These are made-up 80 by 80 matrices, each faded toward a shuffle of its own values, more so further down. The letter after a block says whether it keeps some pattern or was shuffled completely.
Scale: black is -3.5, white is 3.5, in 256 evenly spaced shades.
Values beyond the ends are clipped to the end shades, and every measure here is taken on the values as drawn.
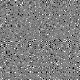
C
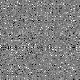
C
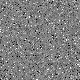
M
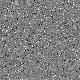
M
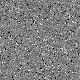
M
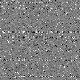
C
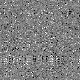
C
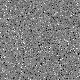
M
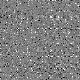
C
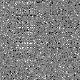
C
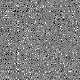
C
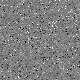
M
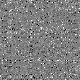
C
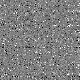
C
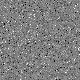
M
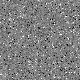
M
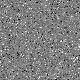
M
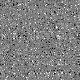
C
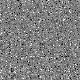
C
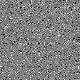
C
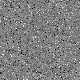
M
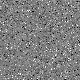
M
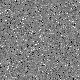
M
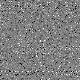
C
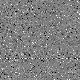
C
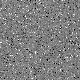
M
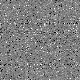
C
